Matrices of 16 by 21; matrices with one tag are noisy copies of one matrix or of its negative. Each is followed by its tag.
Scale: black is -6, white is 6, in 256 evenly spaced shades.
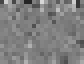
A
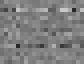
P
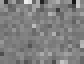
A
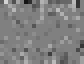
A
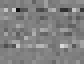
P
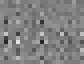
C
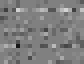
P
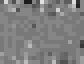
A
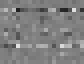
P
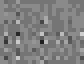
C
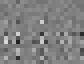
C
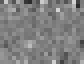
A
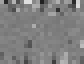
A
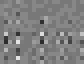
C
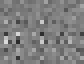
C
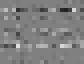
P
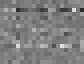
P
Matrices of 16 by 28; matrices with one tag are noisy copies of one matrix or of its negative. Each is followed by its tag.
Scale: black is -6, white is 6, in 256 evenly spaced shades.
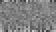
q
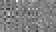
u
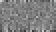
q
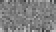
q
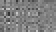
u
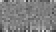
q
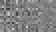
u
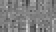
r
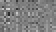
u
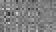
u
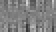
r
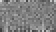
q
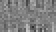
r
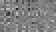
u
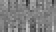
r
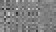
u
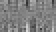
r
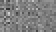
u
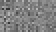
u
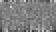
q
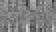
r
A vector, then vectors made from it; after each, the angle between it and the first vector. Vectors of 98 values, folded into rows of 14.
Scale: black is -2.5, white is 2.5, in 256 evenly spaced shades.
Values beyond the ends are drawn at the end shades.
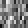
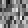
nearly opposite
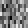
partly opposed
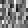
orthogonal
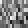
orthogonal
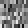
orthogonal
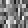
nearly parallel
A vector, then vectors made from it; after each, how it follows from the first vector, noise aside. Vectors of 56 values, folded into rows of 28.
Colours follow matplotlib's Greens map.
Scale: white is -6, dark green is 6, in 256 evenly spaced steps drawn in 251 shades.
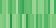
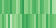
sign-scrambled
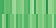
wrapped around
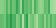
sign-scrambled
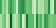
scaled up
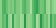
wrapped around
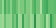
wrapped around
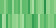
reversed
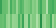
wrapped around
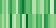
scaled up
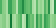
scaled up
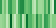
scaled up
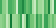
scaled up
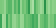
reversed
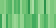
reversed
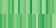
wrapped around
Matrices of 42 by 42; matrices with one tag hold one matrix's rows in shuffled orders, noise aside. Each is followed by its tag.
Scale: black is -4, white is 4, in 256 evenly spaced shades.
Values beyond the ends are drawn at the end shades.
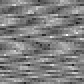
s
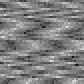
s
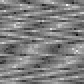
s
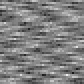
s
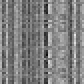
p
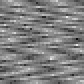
s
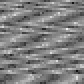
s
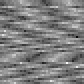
s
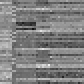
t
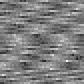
s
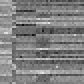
t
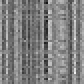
p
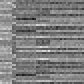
t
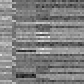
t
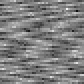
s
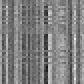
p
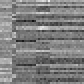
t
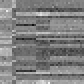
t
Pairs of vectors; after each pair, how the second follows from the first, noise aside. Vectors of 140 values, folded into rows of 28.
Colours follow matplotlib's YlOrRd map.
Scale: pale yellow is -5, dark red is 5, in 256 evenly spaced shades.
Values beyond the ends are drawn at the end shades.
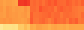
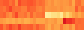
wrapped around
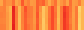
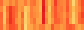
wrapped around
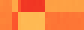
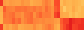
wrapped around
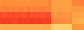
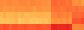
negated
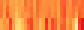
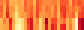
scaled up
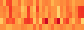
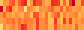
wrapped around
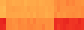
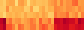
scaled up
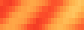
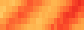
negated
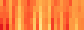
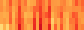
negated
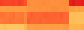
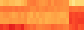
negated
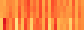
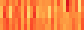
wrapped around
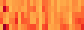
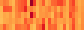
wrapped around
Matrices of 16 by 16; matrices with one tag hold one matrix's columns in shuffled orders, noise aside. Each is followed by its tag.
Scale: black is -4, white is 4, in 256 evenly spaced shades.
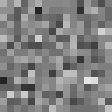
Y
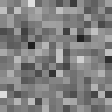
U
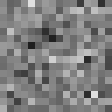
U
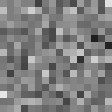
U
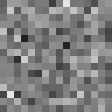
U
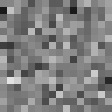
Y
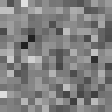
U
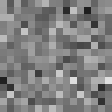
Y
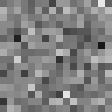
U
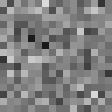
U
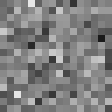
U
